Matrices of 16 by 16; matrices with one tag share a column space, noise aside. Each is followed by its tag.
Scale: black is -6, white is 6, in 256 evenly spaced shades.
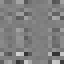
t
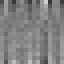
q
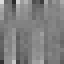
q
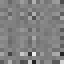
t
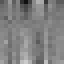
q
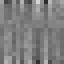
q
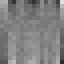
q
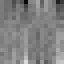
q
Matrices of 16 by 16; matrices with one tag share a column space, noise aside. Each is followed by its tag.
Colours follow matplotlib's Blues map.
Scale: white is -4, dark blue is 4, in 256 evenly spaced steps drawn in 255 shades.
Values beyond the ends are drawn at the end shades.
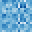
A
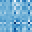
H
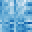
H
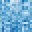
H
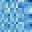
A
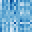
H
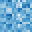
A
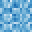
A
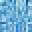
H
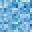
A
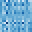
H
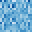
A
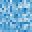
A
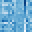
H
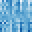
H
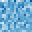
A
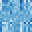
H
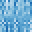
H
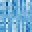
H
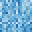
H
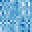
H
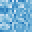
A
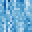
H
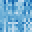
H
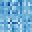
H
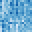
H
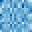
A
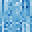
H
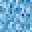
A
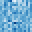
H
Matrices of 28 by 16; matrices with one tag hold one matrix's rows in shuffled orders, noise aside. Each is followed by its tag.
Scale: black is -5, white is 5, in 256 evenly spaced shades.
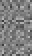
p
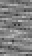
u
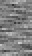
u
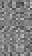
p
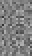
p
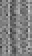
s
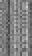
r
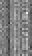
r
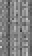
r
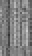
r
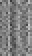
s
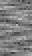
u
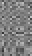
p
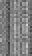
r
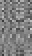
p
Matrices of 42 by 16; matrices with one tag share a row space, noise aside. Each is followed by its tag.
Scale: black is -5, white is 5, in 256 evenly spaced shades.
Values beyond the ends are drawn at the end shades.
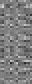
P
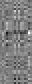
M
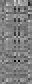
M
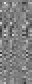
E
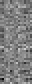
P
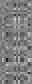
M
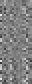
E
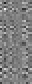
E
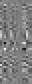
E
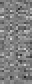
P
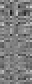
P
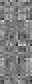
P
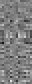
P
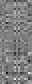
M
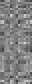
P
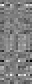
P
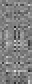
M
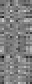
P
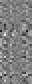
E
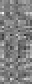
P
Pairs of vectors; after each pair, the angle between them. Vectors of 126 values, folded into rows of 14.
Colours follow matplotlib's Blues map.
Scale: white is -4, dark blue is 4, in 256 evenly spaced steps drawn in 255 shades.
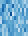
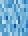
partly opposed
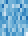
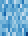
nearly opposite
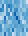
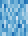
partly opposed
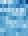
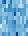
partly opposed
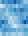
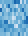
partly aligned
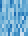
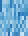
nearly parallel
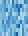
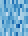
nearly parallel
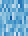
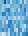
orthogonal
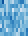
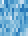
nearly opposite
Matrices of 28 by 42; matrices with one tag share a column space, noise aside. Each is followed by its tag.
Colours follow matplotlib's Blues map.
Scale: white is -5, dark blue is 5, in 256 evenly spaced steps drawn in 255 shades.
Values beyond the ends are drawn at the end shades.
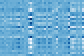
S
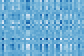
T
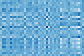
S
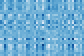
T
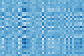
S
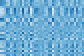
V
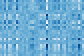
T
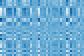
V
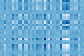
T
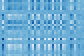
T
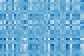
T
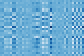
S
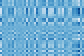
V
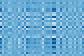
S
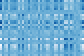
T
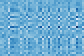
S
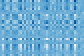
T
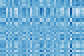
V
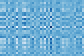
S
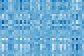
T
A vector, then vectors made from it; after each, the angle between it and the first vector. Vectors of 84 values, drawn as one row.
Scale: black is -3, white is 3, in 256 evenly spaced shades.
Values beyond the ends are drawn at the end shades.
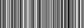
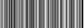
orthogonal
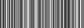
nearly parallel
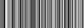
partly aligned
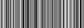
nearly opposite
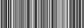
partly opposed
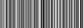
partly opposed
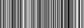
nearly parallel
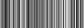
partly opposed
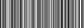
nearly parallel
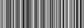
nearly opposite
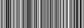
nearly opposite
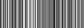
partly aligned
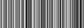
partly opposed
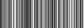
partly opposed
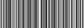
partly opposed
